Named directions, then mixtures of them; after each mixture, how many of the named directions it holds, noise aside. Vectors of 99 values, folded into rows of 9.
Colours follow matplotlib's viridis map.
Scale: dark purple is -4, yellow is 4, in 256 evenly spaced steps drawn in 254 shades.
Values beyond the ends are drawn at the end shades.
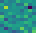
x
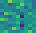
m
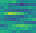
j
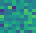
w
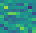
two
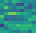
three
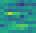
one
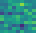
three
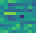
two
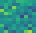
three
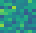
one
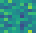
three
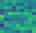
three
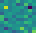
one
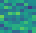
three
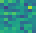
three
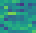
two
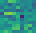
two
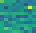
two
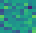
two
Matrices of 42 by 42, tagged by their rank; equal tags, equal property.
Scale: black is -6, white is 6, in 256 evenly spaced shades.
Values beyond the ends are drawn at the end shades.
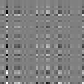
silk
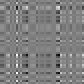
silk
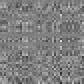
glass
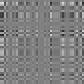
silk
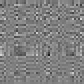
glass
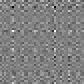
glass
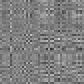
glass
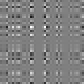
silk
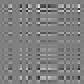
silk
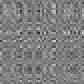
glass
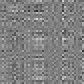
glass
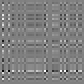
silk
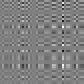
silk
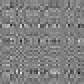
glass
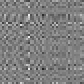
glass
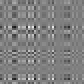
silk
